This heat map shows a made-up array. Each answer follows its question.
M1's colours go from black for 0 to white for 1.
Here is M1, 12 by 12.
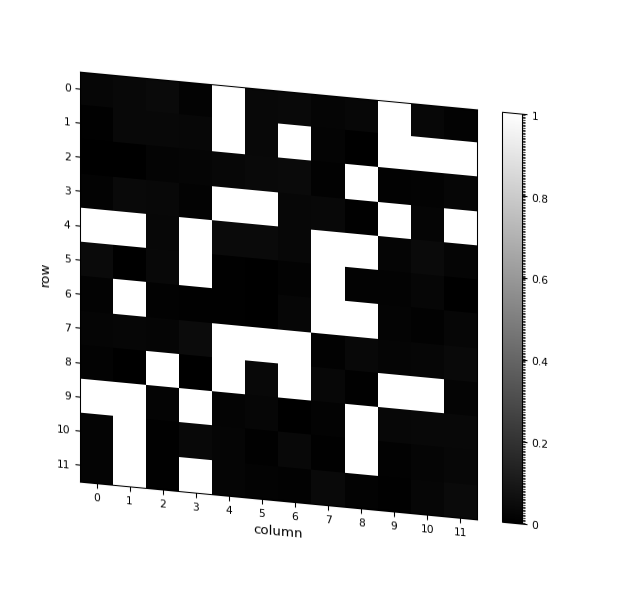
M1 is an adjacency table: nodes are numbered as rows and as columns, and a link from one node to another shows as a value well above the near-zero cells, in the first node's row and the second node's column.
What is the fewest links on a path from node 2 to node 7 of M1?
3
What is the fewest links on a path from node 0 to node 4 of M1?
1
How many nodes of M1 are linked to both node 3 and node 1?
3
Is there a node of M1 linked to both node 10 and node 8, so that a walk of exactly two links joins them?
no
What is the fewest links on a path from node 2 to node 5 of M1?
4
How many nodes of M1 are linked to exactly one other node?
1
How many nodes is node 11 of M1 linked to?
2
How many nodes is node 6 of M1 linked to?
3
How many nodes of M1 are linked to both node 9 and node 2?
1
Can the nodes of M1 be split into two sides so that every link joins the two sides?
yes
